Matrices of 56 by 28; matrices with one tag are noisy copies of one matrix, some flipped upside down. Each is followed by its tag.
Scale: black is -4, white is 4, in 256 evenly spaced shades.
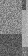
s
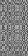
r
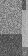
s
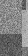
s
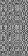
r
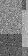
s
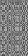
r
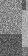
s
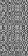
r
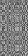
r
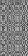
r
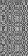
r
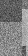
s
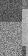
s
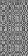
r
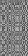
r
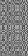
r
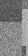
s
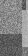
s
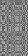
r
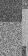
s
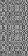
r
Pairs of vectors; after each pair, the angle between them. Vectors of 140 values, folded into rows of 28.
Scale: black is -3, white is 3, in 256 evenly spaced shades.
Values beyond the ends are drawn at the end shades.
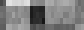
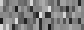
orthogonal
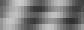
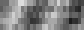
nearly parallel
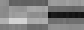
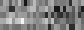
partly aligned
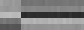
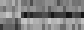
nearly parallel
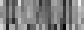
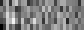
partly opposed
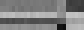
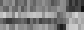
nearly parallel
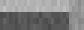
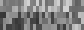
partly aligned
